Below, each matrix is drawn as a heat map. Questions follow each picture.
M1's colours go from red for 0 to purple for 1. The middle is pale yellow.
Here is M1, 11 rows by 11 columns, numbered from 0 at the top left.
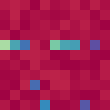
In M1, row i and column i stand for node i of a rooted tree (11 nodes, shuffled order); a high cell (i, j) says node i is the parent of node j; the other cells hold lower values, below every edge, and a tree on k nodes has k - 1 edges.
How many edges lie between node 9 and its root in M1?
2
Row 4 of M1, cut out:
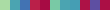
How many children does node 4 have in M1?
7
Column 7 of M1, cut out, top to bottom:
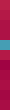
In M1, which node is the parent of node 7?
4
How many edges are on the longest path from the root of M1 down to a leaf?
2
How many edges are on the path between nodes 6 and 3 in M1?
4
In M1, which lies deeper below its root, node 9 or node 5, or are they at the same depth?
the same depth
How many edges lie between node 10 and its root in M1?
0
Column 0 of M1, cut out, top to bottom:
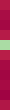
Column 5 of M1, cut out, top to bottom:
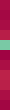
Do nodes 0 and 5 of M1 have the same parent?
yes
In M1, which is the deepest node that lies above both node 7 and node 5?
4
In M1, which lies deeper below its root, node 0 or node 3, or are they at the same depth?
the same depth
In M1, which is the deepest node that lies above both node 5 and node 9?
4
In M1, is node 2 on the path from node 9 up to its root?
no
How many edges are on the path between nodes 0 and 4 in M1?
1
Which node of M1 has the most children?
4
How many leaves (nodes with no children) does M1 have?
8
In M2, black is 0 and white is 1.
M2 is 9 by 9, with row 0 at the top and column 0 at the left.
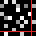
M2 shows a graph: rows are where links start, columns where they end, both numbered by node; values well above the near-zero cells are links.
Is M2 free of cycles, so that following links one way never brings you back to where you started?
no
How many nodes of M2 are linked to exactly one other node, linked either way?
2
